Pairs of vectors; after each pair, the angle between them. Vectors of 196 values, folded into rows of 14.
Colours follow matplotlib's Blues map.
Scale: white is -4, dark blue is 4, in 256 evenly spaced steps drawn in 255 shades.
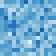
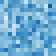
partly opposed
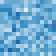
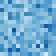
partly aligned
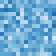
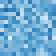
nearly parallel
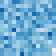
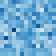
nearly parallel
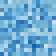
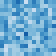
orthogonal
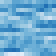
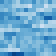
nearly opposite
